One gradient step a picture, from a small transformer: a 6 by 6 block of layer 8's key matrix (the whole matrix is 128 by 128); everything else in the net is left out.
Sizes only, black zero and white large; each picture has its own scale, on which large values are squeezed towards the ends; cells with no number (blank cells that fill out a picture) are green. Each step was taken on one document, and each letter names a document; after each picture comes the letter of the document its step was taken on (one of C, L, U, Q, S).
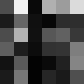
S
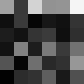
S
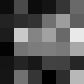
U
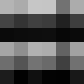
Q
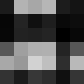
Q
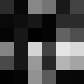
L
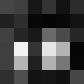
L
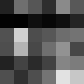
U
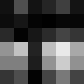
L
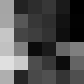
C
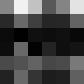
S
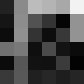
S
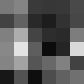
C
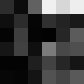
S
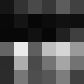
L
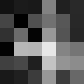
L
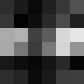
U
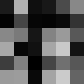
U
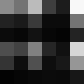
Q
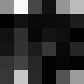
S
